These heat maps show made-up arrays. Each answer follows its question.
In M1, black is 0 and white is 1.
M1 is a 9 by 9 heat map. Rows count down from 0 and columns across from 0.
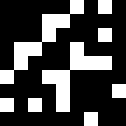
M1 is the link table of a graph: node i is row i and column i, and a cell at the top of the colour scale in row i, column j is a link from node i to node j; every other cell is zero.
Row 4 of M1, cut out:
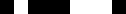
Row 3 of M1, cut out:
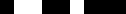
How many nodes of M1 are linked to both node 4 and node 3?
2
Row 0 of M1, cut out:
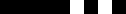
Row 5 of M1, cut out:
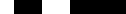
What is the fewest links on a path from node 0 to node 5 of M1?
1
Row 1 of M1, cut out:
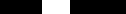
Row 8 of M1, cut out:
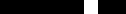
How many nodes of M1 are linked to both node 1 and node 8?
0
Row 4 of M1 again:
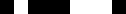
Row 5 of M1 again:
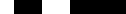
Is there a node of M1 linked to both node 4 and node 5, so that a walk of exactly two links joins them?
no
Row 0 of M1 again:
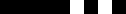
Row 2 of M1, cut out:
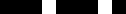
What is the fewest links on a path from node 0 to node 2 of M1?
2
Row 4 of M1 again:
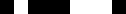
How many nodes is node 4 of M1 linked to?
4
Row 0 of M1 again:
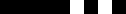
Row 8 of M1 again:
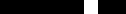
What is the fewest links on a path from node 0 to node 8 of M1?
4
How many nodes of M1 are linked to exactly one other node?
1
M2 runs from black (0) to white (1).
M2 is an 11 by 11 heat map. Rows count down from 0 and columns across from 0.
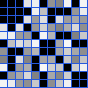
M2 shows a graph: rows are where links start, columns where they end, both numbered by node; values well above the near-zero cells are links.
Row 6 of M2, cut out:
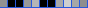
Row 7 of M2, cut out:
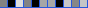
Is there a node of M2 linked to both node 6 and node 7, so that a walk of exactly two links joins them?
yes
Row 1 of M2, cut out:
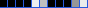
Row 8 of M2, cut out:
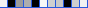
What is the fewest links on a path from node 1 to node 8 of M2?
2
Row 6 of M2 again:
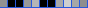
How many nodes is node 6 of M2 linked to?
7
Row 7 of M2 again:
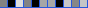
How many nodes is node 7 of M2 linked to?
8
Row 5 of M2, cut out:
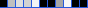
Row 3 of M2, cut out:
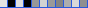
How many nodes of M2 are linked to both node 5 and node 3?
4
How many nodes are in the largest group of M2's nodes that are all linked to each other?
6
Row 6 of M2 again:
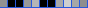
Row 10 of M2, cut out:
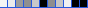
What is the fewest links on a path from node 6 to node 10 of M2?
1
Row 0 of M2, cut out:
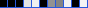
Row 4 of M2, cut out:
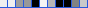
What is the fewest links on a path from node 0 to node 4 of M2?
1
